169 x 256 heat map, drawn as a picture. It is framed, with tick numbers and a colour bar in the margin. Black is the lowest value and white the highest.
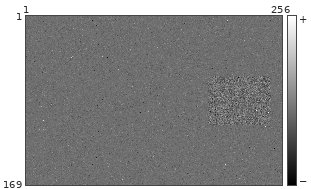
The texture is fine-grained noise. A few values lie far out on both sides of the bulk. In the middle right lies a patch that is rougher than the rest. No single row or column stands out from its neighbours.
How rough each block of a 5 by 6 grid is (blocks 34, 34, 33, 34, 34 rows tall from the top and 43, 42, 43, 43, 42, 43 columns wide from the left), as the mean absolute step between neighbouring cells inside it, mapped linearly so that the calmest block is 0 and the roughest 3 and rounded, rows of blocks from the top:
0 0 0 0 0 0 | 0 0 0 0 1 1 | 0 0 0 0 3 3 | 0 0 0 0 1 1 | 0 0 0 0 0 0
